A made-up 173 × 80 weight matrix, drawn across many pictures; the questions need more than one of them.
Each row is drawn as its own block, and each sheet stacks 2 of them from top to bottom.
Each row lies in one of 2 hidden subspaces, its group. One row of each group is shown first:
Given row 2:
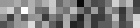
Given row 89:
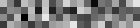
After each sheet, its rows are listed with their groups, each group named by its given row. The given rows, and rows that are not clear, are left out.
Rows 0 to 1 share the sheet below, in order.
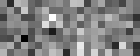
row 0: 89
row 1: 2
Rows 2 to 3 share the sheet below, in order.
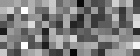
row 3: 89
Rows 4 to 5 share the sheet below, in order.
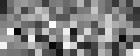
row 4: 2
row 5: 89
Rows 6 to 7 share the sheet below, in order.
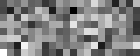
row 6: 2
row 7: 89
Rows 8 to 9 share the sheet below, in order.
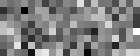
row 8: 2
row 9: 89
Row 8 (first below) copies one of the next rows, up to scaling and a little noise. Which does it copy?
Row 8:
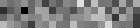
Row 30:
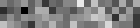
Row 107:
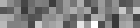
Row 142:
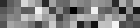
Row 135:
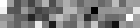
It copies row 30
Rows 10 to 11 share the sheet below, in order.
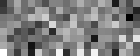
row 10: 2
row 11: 2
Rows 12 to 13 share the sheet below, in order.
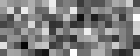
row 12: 2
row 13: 89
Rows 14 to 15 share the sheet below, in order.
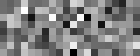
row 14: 89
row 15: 89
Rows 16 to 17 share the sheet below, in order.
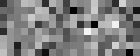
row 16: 2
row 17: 89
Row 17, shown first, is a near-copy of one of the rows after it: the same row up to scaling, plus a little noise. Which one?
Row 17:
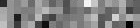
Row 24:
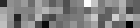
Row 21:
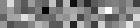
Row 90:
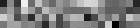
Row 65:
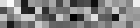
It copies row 24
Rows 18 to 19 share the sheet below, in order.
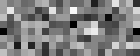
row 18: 2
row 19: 89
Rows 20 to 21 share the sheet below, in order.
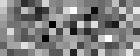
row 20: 2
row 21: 89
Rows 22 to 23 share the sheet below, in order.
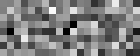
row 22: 2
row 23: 89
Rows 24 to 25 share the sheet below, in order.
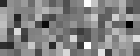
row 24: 89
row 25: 89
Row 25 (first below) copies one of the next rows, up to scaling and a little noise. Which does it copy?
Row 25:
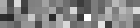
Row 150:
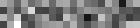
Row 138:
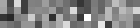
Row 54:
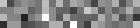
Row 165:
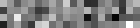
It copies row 138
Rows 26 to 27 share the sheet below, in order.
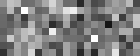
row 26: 2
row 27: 2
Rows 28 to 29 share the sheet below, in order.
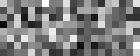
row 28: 89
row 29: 2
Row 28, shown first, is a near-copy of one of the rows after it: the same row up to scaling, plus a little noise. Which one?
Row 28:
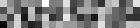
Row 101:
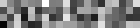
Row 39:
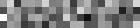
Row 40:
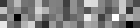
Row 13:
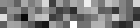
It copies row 101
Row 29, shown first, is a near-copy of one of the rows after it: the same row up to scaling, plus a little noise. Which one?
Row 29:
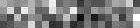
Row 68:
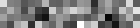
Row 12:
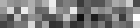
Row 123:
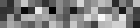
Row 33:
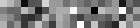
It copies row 12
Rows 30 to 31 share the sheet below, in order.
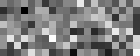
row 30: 2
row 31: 2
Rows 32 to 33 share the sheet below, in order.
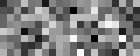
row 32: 2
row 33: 2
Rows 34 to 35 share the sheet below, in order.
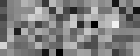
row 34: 2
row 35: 89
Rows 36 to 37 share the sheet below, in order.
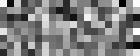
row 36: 89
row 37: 89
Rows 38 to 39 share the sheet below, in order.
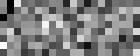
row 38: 89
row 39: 89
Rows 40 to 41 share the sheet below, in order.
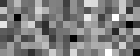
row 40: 89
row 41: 2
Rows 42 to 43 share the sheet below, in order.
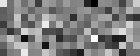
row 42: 89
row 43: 2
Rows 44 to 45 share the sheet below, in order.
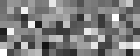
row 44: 2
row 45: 89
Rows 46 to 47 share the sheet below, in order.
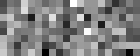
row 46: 89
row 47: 89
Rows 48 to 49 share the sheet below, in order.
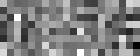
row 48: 89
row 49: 2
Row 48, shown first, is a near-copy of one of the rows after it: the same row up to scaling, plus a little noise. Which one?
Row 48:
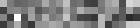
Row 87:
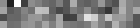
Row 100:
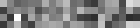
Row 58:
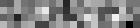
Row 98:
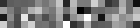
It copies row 100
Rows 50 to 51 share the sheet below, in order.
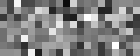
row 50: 89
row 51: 2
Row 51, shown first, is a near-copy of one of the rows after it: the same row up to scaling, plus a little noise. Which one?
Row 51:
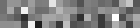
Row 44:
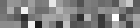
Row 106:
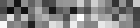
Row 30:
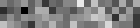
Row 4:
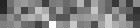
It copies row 44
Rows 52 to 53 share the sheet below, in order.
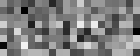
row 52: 2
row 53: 89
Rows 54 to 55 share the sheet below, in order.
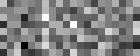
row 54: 89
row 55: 89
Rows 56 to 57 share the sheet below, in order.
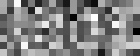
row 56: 89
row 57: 89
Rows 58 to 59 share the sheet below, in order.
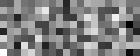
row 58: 89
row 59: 89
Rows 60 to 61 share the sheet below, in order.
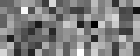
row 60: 2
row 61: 2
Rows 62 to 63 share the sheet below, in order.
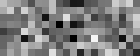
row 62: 2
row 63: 2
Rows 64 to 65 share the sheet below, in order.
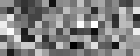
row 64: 2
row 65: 89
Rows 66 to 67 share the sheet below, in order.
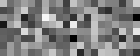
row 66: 89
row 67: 2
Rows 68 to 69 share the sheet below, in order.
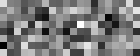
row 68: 2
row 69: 89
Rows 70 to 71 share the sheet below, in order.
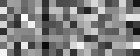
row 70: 89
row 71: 89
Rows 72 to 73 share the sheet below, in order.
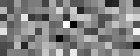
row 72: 89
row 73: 89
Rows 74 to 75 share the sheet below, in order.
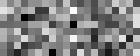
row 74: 2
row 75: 2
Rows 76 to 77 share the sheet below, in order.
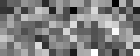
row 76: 2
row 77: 2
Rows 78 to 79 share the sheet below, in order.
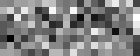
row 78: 2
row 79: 2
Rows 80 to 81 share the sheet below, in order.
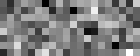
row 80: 2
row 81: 89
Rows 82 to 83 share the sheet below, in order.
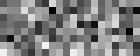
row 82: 2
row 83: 2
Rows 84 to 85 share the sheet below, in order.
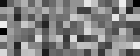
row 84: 89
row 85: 89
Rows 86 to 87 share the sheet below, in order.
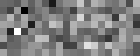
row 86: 2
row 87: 89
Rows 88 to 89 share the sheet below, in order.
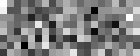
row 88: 2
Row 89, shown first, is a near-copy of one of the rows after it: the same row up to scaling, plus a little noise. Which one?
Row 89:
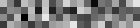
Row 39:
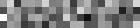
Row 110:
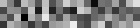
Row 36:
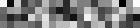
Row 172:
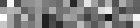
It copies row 110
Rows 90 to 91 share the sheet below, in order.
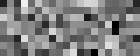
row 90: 89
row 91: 2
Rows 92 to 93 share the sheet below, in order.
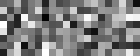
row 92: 89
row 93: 89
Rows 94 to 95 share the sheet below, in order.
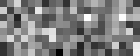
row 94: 89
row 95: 2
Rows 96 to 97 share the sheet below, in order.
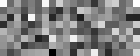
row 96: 89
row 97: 2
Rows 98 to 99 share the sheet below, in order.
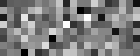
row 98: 89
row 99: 2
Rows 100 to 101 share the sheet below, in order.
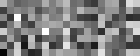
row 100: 89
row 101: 89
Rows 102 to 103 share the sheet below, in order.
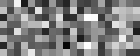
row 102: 89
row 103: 89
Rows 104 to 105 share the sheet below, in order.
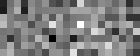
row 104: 2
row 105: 2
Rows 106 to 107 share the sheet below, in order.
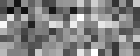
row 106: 2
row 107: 2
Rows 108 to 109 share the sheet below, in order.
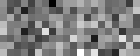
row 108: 2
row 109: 2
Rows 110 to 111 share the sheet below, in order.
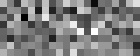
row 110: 89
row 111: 2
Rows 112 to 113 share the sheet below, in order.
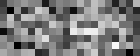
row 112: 2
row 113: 89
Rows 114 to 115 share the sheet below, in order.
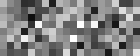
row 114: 2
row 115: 2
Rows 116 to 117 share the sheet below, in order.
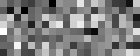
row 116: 2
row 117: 89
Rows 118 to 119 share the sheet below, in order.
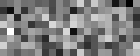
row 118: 2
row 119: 89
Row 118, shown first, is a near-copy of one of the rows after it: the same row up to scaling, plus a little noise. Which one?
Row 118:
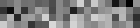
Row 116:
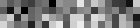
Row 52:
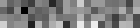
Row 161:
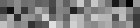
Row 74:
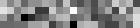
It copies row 161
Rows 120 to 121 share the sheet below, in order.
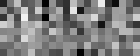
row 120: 89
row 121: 2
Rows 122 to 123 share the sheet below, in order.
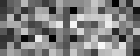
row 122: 2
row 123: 2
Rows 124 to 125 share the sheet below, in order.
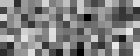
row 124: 89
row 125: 2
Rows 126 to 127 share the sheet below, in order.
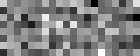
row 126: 89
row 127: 89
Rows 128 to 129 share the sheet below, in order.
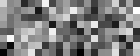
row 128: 2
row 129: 2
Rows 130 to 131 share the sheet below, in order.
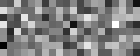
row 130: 89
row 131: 89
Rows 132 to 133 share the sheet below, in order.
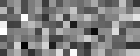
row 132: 89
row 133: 89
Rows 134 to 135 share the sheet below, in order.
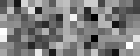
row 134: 89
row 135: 2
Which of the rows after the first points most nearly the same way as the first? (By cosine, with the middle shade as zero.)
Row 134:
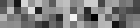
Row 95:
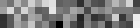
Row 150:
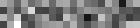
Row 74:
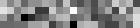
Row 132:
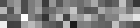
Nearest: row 150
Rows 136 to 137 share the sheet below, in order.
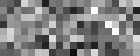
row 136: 2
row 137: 2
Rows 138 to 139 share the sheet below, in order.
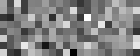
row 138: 89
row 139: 89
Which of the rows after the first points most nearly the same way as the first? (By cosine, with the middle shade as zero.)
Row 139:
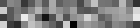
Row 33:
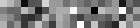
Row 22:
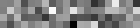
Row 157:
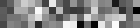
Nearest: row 22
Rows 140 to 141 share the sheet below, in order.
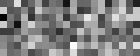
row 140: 89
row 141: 2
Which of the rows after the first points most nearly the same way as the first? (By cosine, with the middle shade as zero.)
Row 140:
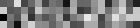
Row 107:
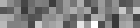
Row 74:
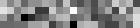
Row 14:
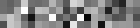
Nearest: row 74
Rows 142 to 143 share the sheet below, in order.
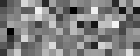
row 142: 2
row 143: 89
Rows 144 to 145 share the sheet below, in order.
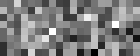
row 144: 89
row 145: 2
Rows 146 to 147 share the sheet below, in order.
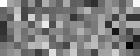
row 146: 89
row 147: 2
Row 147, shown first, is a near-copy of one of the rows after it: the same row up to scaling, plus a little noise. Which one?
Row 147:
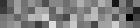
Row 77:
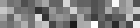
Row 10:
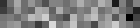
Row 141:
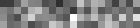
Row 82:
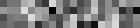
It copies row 10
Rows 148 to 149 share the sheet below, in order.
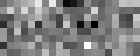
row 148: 2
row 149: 89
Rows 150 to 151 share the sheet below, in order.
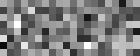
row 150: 89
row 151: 89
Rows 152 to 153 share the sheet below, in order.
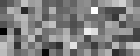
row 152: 2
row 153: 89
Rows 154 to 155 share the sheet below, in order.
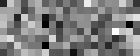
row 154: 89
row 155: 2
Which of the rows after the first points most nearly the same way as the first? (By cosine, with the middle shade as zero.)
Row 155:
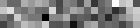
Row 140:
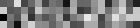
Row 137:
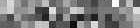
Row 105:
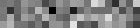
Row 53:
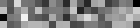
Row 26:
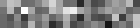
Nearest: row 137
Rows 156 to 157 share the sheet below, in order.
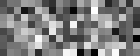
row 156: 2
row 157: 2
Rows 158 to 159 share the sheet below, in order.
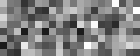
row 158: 2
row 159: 89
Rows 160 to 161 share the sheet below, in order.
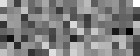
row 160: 89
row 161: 2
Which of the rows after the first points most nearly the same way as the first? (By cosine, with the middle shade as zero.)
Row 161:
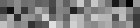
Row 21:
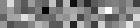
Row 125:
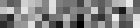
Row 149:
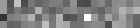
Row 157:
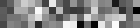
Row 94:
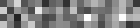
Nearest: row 157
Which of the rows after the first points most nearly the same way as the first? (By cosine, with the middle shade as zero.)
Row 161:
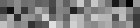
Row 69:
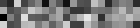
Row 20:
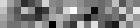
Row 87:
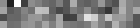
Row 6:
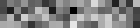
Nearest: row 6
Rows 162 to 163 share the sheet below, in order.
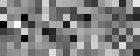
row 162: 89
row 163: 2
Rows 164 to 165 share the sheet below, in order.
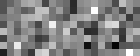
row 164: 2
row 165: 89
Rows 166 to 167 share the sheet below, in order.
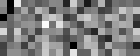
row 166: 89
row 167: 89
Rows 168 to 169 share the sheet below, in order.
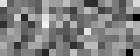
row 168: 89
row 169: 89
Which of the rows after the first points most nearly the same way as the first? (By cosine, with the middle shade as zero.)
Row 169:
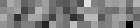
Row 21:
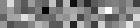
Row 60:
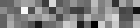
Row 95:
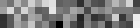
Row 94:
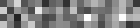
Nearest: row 94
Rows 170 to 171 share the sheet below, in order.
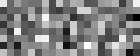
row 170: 89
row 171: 89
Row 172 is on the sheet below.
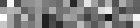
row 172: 89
